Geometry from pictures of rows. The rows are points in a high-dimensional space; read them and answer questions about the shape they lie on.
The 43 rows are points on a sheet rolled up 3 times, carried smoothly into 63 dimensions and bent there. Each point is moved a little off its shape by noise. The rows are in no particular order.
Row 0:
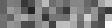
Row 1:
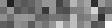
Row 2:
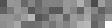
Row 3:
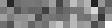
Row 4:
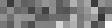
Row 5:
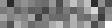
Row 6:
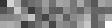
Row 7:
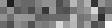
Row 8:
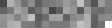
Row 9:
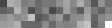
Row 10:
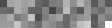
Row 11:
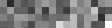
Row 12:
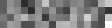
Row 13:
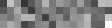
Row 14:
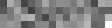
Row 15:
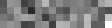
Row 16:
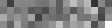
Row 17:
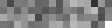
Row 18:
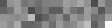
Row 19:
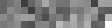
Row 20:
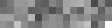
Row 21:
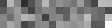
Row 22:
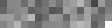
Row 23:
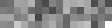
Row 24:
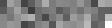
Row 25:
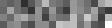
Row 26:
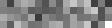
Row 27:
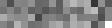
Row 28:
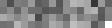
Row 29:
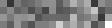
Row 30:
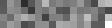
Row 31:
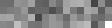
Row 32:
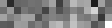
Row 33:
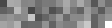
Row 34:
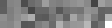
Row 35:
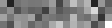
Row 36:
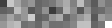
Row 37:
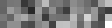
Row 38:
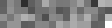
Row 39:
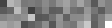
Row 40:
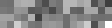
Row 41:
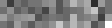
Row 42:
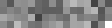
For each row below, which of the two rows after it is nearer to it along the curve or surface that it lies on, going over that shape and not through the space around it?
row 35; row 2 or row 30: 30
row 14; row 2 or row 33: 33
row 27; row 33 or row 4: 4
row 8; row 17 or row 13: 17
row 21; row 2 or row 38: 38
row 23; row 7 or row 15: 7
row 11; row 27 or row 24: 27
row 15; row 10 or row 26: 10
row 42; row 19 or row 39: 39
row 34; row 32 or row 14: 14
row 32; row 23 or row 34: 23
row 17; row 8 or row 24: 8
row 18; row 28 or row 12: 28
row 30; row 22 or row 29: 29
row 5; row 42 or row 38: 42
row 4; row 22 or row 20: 20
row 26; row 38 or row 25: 25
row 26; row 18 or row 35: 35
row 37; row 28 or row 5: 5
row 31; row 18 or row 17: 17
